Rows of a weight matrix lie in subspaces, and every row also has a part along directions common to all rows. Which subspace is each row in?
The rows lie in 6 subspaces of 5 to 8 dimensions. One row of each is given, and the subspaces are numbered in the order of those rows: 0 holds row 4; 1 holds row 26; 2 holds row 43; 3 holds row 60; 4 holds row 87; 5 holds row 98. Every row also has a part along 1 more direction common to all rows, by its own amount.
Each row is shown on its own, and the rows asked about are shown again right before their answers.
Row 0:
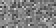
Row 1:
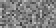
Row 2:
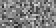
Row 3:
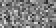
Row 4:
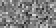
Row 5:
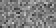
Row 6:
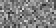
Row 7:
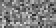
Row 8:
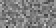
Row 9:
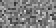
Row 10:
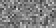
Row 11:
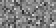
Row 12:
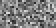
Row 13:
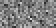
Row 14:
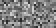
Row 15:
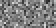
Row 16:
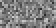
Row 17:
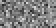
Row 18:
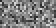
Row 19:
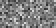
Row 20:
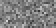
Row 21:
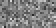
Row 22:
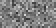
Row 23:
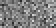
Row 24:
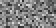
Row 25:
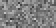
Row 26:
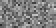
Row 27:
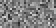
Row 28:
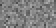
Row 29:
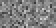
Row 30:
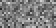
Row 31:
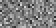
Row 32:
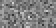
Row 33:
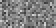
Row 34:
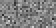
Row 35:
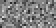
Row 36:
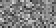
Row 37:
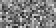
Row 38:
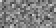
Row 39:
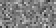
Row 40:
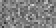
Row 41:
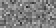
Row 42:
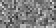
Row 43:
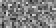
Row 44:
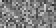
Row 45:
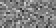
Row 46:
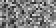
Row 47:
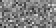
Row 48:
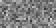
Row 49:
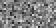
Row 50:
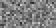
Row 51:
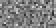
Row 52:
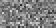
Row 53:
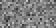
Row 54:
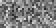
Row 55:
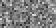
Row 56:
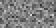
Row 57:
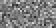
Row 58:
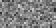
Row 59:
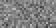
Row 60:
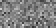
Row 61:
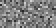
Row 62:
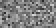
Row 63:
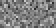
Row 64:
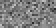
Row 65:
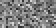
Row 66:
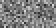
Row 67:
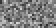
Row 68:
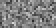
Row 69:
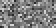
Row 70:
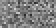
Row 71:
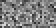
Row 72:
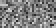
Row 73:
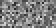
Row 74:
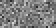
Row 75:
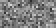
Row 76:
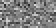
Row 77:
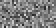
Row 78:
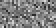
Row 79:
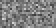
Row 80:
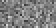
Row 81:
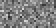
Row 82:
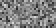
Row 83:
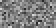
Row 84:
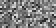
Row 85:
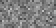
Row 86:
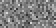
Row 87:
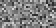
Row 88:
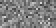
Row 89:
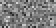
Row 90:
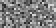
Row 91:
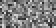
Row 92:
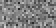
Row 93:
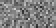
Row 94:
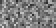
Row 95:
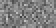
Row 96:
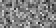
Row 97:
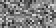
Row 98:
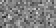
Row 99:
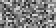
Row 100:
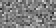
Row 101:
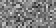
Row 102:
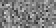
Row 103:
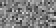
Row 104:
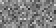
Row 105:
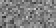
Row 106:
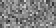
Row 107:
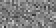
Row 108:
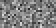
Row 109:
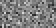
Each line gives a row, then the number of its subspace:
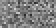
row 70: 3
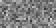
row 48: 2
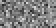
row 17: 2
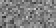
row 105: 5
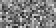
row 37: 1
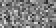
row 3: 0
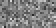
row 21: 1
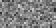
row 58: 1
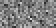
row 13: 0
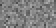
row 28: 3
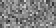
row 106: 4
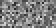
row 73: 4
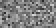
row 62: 3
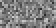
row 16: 4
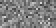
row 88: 5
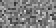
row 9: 4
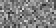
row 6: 5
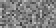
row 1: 4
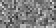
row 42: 4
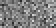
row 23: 2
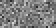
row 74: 4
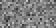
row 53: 3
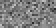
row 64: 1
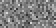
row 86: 0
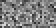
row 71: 4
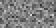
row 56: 4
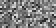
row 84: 2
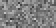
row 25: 1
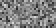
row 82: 4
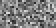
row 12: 0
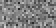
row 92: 1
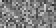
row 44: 1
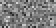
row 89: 3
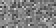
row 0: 2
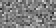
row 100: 3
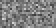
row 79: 3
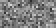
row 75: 2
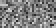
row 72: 2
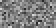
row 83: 3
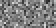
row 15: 3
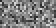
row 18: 4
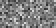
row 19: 1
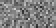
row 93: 5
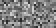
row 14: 2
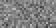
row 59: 5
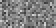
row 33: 3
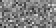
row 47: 1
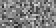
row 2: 1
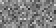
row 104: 2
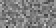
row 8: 3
